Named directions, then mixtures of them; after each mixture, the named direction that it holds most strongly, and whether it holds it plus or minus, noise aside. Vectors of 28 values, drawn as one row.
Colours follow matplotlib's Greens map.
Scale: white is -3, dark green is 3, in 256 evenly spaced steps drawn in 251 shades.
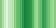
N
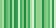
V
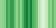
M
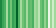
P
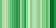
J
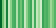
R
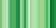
J, plus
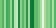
V, minus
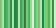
V, plus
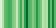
P, minus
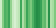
J, minus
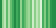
J, plus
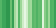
N, minus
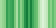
M, plus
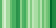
J, plus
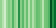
J, plus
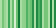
V, minus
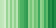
P, minus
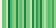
R, minus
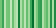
V, minus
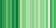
P, plus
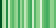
R, plus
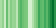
P, minus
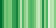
P, plus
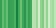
P, plus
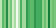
P, minus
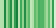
V, plus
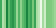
M, plus
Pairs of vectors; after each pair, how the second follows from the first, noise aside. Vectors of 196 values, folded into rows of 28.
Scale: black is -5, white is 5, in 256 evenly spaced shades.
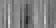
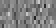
shuffled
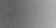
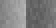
wrapped around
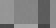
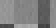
copied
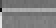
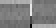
wrapped around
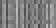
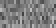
shuffled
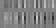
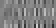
wrapped around
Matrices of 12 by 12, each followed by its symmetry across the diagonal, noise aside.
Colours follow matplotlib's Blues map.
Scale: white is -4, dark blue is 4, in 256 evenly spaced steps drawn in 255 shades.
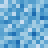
symmetric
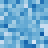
antisymmetric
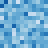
symmetric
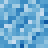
symmetric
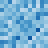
symmetric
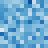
antisymmetric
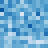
neither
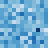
neither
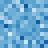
symmetric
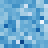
antisymmetric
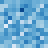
neither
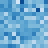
neither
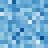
antisymmetric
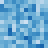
neither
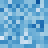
antisymmetric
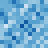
symmetric
